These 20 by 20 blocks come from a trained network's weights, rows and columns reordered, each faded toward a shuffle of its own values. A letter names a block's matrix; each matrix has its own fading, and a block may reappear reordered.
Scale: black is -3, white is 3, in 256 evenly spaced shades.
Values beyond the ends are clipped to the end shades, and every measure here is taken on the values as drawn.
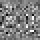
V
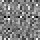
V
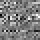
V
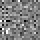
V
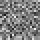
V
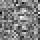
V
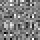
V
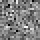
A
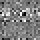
V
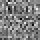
V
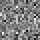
A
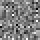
A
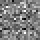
A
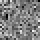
A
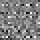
V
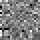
V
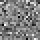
A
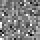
A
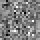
A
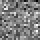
A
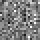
A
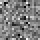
A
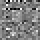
V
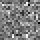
A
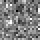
A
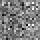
A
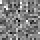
A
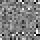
V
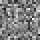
V
